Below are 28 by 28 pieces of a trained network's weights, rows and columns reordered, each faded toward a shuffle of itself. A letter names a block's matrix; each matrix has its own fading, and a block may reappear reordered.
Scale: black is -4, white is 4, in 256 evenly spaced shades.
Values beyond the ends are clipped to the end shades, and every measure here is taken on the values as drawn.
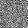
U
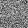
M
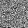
M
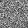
M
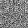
M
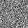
U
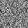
M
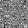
M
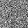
M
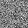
U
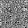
M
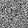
M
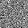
U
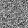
U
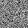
U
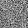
U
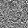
M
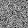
U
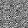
M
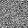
M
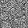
M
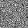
M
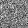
U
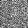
M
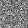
U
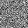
U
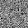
U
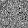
U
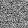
U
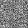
M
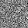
U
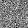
U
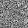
U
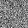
U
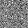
M
